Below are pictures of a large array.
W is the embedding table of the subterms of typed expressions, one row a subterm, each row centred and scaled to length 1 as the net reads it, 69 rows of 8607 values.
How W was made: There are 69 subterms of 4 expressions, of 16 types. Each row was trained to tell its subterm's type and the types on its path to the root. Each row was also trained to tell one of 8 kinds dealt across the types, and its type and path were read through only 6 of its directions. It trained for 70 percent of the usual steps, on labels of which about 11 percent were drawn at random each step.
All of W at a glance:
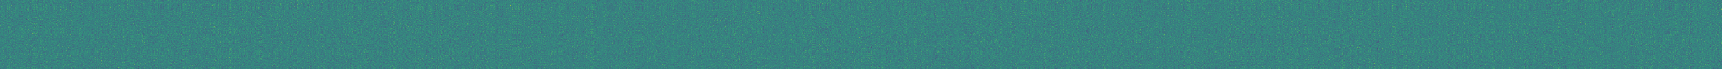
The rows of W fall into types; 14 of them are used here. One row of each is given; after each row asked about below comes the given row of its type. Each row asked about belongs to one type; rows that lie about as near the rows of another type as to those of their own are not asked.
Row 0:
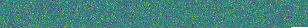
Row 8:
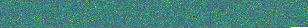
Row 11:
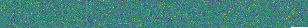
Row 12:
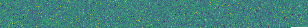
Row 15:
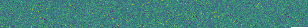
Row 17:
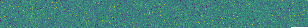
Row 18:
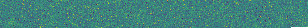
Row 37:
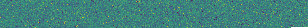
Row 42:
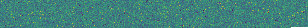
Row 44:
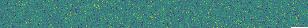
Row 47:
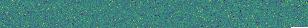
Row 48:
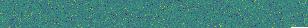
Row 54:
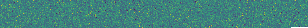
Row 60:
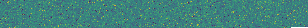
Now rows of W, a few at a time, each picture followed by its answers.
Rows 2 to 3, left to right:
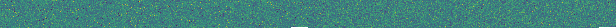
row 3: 54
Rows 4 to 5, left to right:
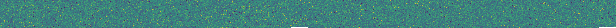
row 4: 17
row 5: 44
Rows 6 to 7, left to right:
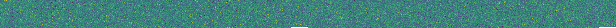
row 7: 17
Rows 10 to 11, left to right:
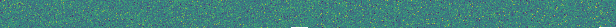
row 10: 18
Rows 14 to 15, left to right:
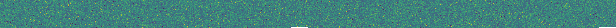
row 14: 48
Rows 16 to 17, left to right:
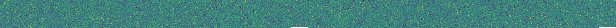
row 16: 15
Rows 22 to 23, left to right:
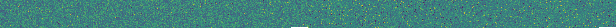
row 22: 54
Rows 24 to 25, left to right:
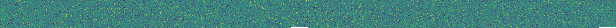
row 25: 48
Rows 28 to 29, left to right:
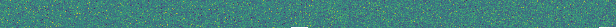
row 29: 17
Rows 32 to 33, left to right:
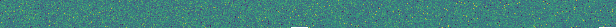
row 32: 17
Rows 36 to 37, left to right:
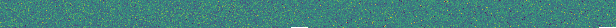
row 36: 44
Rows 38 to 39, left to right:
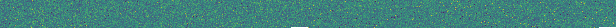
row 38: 54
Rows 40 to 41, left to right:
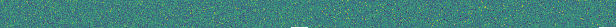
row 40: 18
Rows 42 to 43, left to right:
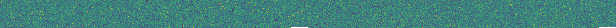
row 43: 15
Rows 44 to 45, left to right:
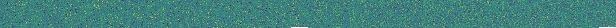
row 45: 48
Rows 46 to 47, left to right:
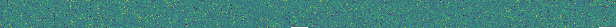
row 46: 37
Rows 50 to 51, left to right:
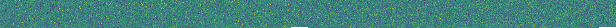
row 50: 11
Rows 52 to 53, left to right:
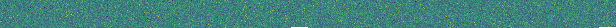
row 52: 54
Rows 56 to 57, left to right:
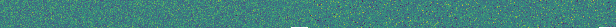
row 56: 18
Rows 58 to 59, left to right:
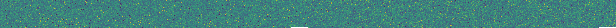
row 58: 15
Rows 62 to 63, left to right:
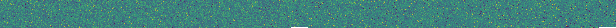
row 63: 60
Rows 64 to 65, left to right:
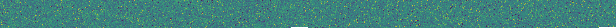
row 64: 18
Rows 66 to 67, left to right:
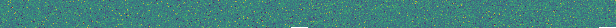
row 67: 44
